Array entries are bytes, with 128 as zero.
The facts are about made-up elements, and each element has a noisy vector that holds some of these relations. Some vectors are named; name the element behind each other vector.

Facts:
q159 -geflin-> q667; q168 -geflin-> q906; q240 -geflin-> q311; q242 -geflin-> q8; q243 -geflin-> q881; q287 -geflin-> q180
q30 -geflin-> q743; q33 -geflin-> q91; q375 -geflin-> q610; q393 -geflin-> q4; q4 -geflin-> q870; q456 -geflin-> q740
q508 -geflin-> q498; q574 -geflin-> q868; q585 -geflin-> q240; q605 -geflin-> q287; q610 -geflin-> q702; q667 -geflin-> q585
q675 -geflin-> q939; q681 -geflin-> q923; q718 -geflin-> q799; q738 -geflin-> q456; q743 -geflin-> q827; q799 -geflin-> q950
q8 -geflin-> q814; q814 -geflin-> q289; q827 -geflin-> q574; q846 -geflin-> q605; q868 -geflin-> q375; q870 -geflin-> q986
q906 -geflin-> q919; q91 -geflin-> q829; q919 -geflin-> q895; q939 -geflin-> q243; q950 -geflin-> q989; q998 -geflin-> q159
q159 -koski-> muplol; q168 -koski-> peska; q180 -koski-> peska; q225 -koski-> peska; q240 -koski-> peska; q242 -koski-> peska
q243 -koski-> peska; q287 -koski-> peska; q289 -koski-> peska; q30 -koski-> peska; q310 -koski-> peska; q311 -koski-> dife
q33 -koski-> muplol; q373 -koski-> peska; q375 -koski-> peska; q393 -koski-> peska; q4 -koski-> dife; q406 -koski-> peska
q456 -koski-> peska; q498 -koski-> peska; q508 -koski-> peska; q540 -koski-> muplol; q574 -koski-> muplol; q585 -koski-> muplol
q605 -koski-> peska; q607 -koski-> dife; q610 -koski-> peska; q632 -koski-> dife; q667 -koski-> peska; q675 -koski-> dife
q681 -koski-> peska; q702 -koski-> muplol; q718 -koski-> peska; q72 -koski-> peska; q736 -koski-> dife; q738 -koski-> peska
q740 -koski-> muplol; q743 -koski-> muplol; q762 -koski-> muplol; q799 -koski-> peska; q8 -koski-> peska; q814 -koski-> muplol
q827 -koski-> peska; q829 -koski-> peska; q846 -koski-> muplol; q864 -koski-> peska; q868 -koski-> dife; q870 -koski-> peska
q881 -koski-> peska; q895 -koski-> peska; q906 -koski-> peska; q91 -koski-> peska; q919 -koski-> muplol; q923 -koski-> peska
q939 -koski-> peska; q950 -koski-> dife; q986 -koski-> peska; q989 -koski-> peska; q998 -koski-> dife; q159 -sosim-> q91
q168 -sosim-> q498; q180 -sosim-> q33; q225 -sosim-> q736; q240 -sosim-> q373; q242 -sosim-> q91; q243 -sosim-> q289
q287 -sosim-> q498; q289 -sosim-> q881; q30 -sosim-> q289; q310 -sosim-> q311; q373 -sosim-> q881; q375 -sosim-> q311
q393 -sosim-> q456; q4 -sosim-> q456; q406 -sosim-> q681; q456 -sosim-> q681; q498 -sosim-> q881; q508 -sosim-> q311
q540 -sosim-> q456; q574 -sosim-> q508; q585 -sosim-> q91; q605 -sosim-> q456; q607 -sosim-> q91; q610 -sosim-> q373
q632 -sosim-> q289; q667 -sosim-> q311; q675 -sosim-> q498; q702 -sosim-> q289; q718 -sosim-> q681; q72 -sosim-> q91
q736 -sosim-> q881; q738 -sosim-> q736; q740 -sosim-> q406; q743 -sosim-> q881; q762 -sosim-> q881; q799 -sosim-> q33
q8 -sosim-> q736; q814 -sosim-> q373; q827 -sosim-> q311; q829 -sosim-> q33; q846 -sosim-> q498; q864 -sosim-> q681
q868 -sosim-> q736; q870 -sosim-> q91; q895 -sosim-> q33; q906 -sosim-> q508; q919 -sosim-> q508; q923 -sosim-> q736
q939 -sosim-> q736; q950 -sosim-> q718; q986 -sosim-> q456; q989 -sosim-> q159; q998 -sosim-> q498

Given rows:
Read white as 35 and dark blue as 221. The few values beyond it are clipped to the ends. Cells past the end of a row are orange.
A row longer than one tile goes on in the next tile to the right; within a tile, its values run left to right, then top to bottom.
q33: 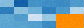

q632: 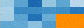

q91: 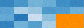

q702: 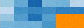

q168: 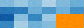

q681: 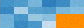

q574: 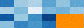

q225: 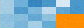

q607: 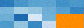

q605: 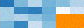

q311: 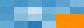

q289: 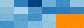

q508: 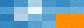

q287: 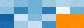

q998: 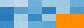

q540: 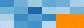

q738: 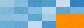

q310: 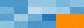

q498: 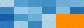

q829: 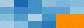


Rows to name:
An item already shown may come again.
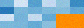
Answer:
q585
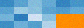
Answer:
q91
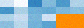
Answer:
q240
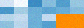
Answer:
q240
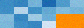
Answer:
q406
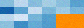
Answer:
q667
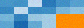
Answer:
q718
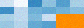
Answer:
q240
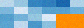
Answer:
q373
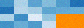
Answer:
q159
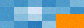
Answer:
q311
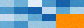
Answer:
q4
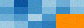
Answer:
q895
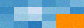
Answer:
q311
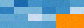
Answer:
q33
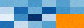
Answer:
q243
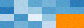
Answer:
q159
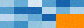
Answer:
q4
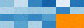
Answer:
q868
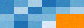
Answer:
q456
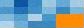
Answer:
q895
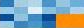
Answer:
q574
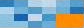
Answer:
q989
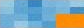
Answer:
q762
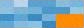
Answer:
q743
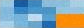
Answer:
q180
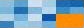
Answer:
q870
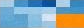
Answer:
q736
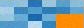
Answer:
q30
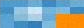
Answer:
q311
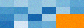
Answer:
q675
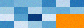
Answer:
q939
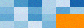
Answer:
q8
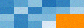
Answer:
q456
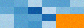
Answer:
q986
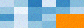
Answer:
q814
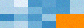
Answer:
q610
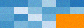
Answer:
q242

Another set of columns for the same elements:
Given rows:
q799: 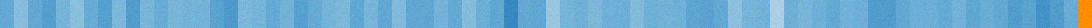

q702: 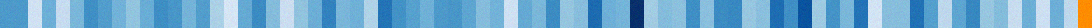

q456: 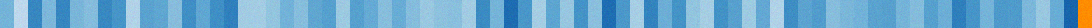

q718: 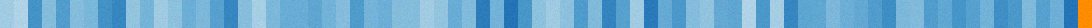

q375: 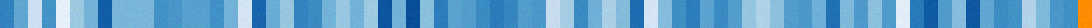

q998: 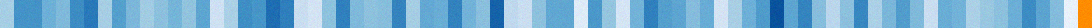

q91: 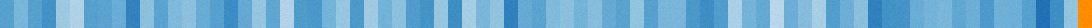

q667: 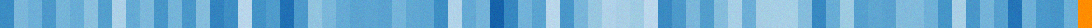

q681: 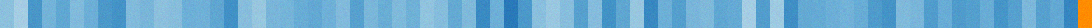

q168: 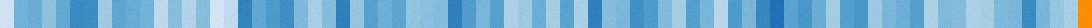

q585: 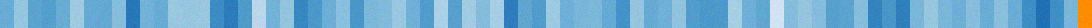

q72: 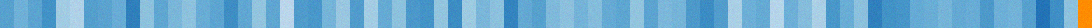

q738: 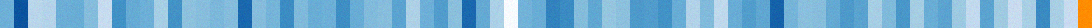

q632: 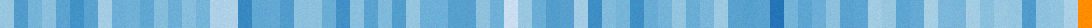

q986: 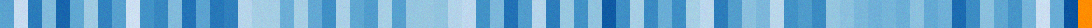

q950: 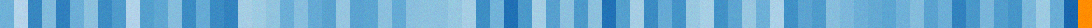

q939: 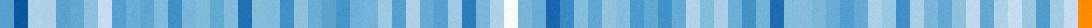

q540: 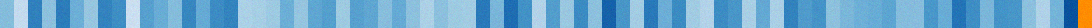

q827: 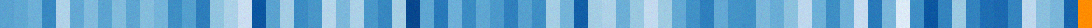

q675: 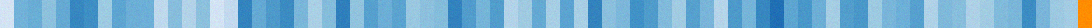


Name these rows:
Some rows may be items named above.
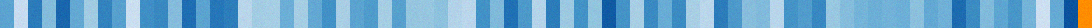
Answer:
q986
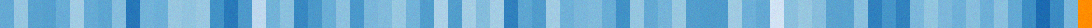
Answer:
q585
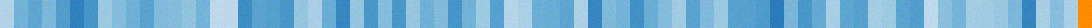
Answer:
q287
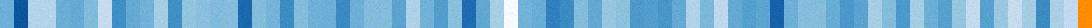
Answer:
q738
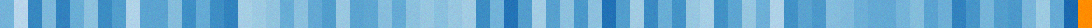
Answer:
q950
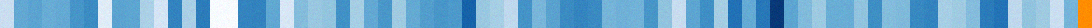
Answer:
q30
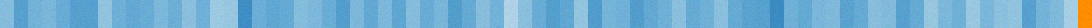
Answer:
q373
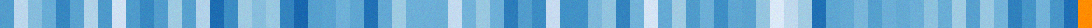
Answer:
q311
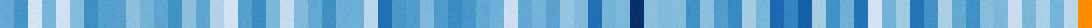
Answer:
q610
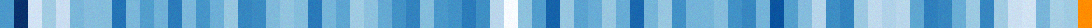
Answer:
q868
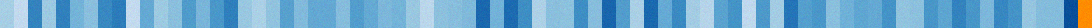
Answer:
q393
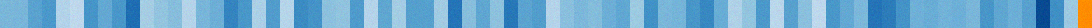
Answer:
q242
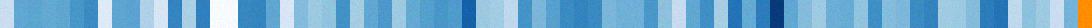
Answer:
q30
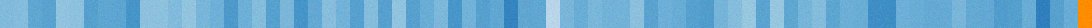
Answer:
q33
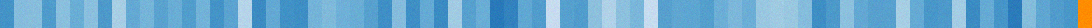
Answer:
q310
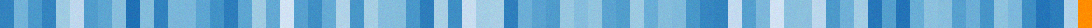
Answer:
q989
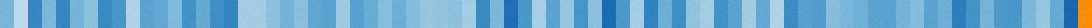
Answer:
q456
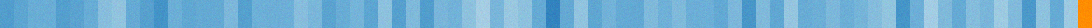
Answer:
q881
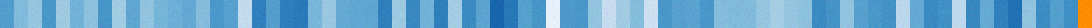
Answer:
q508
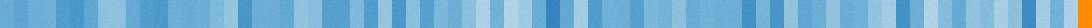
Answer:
q289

